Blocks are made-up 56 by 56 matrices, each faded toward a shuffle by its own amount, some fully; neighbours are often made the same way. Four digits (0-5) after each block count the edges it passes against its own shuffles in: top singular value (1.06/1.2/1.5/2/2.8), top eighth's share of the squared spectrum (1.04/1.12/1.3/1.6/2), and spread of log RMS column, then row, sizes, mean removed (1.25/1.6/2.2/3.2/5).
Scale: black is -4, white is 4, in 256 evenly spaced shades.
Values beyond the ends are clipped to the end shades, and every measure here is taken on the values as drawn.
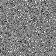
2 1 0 0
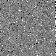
2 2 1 0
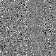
1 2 3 0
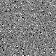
0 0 0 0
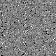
1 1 1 0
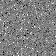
0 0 0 0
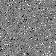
0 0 0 0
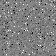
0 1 0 0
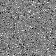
0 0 0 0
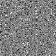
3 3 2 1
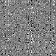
3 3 2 1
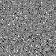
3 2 0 1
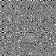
4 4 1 2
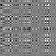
5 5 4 4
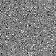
3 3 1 1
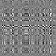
5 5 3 4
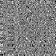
4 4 2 1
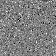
2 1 0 0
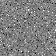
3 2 0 0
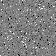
2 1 0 0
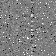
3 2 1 0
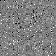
3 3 1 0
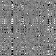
4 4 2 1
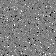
1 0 0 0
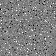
0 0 0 0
